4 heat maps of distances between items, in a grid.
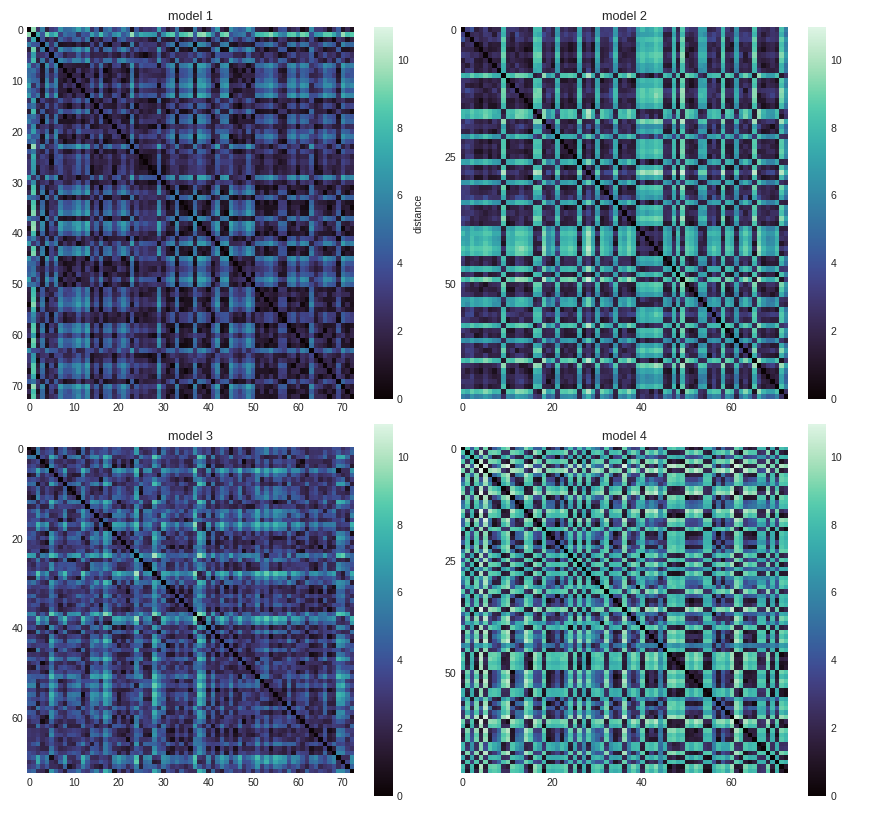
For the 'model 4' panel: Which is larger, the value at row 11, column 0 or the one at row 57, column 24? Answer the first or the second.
the second
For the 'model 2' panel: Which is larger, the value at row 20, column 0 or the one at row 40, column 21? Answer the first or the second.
the second
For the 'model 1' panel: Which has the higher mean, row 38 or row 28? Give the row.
38
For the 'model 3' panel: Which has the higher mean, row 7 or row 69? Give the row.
69
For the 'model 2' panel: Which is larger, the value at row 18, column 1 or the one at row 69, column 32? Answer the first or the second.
the first
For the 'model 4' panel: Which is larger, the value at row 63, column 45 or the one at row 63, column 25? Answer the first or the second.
the second
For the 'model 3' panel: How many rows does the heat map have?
73
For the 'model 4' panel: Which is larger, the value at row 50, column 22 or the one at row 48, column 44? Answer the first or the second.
the second
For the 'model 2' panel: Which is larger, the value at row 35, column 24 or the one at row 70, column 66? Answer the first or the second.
the second
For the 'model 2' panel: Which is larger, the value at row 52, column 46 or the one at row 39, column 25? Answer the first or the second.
the second
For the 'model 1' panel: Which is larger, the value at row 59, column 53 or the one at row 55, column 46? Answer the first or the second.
the second
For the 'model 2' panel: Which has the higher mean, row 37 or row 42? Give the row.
42
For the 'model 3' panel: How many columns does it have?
73
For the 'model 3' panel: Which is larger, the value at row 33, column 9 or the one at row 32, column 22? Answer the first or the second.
the first
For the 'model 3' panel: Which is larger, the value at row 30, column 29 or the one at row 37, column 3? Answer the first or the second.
the first
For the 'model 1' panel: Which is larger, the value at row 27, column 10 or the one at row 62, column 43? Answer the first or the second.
the first
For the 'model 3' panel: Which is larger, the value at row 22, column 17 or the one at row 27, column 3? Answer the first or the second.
the first
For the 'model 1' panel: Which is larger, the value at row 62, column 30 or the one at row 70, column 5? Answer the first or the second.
the second
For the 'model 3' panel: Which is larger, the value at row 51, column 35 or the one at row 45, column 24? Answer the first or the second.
the second
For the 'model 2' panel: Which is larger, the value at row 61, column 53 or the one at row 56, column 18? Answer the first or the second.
the second
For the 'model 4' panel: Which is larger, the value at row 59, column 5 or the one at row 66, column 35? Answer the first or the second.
the first
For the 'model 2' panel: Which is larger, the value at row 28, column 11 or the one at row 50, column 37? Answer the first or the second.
the first
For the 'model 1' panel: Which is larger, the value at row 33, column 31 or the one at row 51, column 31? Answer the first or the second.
the first
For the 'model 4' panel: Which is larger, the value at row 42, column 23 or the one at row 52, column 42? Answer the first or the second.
the first
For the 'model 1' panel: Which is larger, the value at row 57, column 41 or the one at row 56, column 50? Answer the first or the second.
the second
